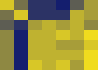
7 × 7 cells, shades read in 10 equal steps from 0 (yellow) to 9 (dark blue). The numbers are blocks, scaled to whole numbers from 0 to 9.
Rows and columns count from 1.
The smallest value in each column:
1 1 1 2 1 2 0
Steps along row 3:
up down down up down up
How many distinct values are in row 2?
5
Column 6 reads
6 2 2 2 3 2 3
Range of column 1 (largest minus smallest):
5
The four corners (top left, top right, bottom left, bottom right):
1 3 4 0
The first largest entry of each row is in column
5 3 2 2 2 2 2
